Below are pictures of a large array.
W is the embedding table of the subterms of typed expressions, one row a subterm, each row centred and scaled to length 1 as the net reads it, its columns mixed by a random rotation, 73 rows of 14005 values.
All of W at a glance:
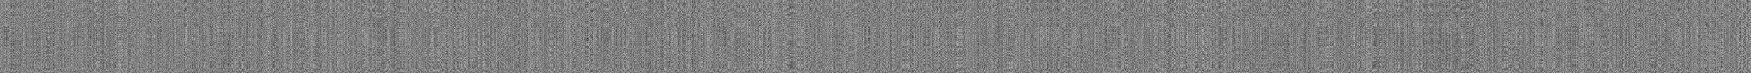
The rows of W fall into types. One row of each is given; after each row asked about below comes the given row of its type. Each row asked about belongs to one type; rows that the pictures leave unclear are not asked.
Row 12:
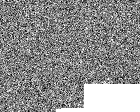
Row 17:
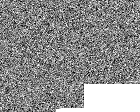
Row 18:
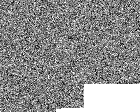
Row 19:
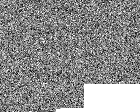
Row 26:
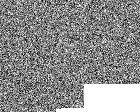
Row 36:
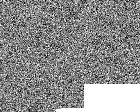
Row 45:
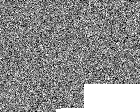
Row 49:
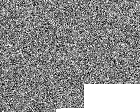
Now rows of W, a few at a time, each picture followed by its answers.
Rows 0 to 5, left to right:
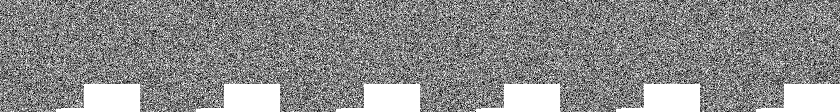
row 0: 26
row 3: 36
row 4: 18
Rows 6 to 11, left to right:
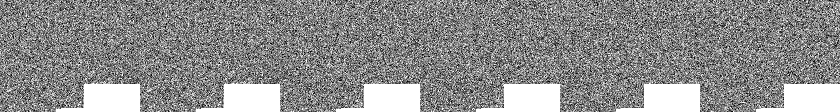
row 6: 12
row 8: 26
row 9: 26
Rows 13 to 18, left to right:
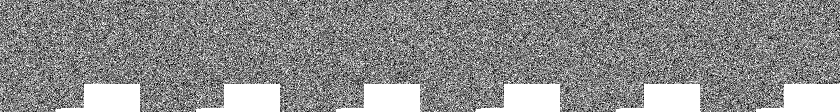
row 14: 49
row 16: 17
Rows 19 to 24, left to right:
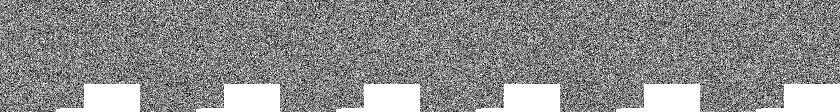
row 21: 18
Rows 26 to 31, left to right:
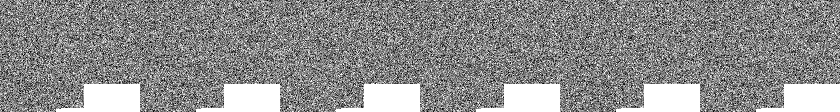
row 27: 45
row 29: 17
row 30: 18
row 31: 45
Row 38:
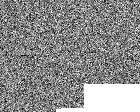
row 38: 12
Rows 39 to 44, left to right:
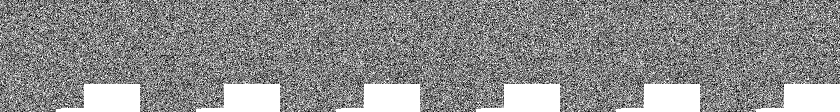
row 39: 45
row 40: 12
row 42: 17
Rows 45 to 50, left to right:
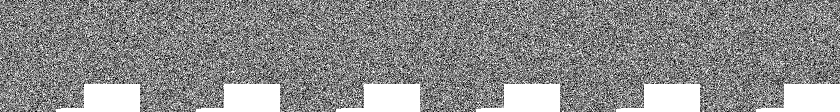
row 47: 12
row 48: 17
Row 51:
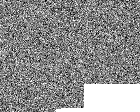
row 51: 36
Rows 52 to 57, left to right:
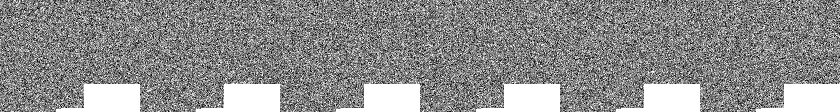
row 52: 26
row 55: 49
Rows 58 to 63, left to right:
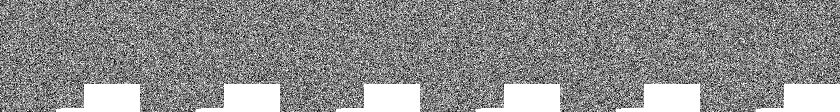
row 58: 49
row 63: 19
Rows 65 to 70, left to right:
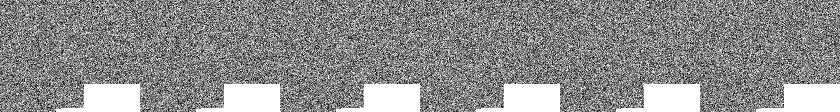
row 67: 18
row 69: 12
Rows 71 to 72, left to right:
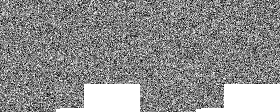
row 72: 36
